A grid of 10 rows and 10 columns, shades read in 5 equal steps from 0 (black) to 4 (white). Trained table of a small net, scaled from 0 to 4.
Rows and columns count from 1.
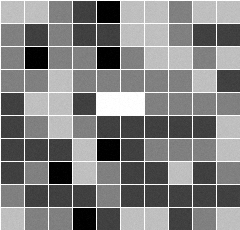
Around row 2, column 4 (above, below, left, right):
1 2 2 1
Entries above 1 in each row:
8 5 8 9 8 4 5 5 2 7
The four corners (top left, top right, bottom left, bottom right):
3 3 3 3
